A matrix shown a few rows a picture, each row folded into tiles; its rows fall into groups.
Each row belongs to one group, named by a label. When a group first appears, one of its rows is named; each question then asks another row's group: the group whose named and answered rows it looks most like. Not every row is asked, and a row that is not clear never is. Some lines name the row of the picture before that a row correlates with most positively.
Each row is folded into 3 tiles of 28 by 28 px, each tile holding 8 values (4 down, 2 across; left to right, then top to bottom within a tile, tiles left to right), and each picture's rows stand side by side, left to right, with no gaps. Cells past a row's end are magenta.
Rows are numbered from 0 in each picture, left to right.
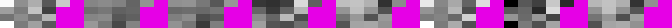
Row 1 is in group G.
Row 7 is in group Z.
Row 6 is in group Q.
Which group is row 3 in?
Q
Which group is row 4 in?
Z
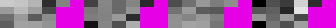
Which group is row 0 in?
Z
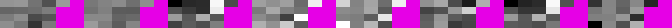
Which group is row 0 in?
G
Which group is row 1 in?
G
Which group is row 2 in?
Q
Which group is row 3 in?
Z
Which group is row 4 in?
Z
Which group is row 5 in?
G
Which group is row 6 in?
Q
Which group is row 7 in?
Q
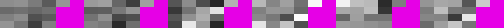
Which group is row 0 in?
G
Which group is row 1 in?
G
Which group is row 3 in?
Z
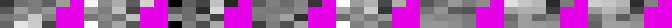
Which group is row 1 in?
Z
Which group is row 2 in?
Q
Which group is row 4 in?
Z
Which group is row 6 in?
Z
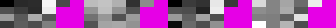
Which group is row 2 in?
Q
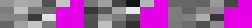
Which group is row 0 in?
Z
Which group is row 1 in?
G
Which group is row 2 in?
Q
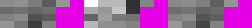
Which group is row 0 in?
G
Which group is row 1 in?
Z
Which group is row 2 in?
G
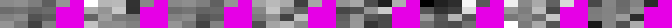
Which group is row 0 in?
G
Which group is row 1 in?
Z
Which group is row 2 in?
G
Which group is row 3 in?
Z
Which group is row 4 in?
G
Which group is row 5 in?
Q
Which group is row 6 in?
Z
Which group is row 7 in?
Q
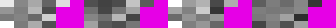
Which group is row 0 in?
Z
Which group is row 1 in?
Q
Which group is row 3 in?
Q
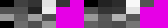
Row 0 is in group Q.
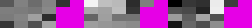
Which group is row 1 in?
Z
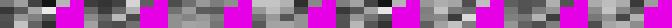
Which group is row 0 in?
G
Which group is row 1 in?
Q
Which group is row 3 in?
Z
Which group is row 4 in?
G
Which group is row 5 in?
Z
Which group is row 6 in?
Q
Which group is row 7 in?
Z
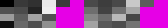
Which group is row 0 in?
Q
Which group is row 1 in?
Q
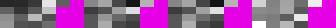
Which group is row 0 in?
Q
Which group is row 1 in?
G
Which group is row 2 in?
G
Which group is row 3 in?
Z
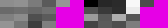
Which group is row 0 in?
G
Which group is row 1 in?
Q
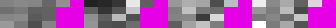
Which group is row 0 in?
G
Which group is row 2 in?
Z
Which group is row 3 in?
Z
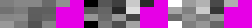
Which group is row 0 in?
G
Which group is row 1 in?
Q
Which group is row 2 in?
Z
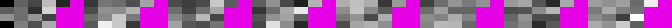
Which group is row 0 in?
Q
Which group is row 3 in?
G
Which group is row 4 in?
Z
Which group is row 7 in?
Z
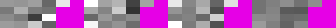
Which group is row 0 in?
Z
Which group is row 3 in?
G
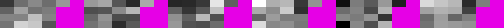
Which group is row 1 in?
G
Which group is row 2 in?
Q
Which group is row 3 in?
Z
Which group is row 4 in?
Q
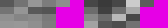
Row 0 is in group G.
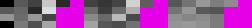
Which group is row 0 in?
Q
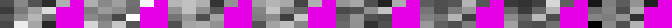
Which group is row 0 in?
G
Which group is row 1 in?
Z
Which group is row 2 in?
Z
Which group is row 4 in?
G
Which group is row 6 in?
Q
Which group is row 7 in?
Q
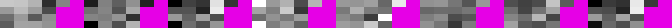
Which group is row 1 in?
Q
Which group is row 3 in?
Z
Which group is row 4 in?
Z
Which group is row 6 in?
Q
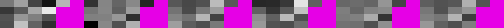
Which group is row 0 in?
G
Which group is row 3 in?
Q
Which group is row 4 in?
Q
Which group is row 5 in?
Q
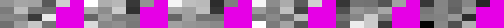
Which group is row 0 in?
Z
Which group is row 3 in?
Z
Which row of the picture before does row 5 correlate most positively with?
1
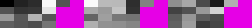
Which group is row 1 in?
Z
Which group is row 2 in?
G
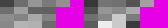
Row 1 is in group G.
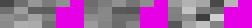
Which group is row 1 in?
G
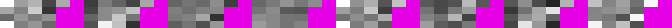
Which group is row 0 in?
Z
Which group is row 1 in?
G
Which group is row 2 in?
Q
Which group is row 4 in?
Z
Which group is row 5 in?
Q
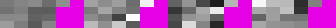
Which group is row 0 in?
G
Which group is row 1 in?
Z
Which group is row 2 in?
G
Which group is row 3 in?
Z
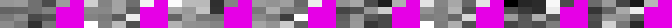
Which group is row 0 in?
G
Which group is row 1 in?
Z
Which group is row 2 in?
Z
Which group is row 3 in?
Z
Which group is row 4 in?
G
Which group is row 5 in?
Z
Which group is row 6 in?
Q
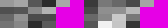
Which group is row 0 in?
G
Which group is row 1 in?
G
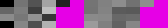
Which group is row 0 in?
Q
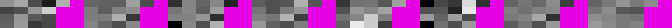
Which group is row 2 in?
Q
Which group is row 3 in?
Q
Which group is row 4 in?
G
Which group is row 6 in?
Q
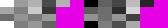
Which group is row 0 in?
Z
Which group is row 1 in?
Q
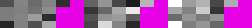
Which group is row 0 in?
Q
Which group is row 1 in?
G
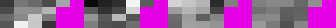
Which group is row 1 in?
Q
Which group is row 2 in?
Z
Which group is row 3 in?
G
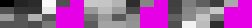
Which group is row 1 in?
Z
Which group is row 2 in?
G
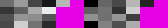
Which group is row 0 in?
G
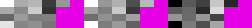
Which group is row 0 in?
Z
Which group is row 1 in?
Z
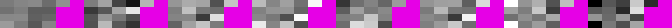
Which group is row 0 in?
G
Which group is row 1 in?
G
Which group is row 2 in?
Z
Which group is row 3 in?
Z
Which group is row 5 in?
Z
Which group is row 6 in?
Z
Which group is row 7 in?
Q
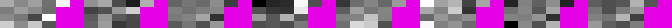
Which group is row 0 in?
Z
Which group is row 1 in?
G
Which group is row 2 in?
Q
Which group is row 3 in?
Q
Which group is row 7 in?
Q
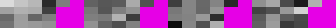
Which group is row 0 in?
Z
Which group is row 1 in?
Q
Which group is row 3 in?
G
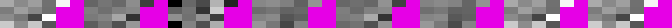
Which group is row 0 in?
Z
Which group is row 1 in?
Q
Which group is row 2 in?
Q
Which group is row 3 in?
G
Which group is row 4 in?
Q
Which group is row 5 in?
G
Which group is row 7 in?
Z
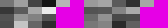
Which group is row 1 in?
G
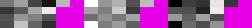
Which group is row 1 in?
Z
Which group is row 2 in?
Q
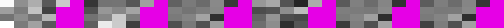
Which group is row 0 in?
Z
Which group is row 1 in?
G
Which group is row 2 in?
Q
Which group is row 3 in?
G
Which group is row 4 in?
Q
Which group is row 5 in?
Q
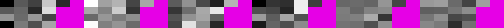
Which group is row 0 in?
Q
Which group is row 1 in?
Z
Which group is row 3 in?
Q
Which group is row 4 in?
Q
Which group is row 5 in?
G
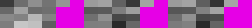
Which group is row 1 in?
G
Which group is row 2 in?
G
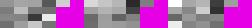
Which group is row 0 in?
Z
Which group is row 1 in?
Z
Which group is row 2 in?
Z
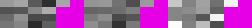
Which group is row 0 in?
G
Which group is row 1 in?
G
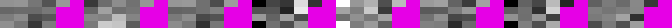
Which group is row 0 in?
G
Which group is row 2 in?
G
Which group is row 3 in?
Q
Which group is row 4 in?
Z
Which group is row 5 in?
G
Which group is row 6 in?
Q
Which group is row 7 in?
Q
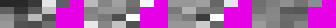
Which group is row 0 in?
Q
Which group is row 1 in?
Z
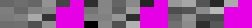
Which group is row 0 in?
Q
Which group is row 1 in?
Q
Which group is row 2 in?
G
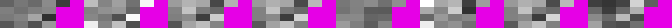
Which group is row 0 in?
Q
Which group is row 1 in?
Z
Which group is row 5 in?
Z
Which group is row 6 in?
Z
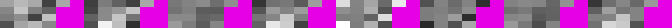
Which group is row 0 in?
Z
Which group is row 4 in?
Z
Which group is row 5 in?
Q
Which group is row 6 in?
G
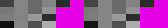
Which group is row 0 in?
Q
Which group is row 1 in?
Q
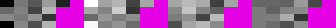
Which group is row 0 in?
Q
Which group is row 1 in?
Z
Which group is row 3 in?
Q
